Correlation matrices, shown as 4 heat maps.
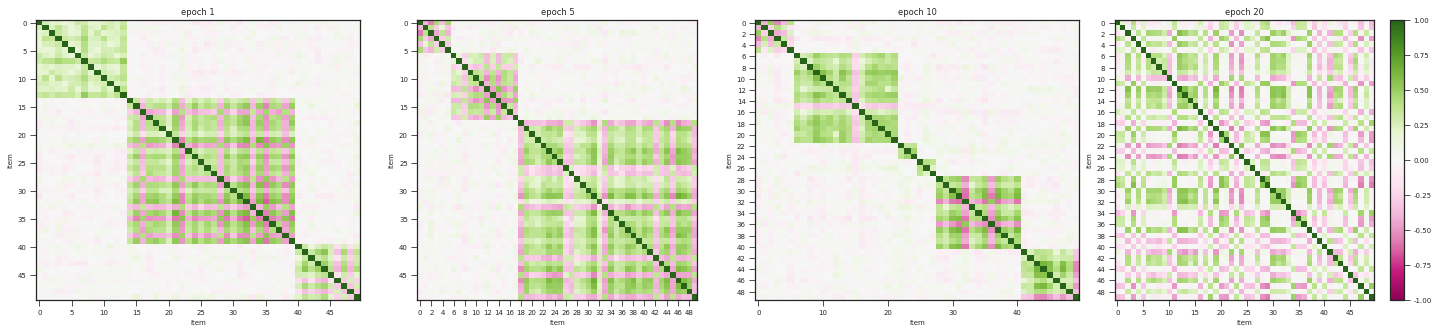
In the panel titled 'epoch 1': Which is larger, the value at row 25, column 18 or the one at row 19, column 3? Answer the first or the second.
the first
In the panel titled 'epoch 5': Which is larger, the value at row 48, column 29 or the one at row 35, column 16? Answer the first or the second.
the first
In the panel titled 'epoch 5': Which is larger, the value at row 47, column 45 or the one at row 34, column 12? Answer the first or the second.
the second
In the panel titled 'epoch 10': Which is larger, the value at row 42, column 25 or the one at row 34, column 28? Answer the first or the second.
the second
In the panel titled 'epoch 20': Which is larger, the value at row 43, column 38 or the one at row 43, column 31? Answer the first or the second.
the second
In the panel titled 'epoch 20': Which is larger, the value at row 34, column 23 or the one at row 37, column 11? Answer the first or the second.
the first
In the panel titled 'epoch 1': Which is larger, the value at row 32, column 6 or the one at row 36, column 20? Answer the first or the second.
the second
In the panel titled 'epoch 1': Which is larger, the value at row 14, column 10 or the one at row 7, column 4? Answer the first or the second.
the second
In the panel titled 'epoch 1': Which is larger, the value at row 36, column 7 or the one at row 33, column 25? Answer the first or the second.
the first
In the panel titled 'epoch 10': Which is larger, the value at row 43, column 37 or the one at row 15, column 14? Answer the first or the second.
the first
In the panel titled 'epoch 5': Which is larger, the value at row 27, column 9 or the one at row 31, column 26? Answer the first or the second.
the first
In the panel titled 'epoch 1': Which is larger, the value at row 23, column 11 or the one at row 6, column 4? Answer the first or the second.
the second
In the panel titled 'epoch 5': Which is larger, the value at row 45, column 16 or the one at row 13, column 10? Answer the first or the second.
the second
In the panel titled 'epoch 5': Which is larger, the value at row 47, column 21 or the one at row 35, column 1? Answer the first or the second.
the first
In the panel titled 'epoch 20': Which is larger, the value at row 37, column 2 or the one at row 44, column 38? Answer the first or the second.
the first
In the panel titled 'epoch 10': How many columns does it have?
50
